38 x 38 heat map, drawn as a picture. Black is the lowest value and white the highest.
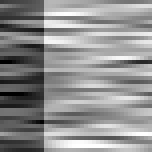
The ninth with the lowest average is the middle left. Streaks run across, left to right. A vertical seam about 30% of the way across splits the table, and the right part is higher.
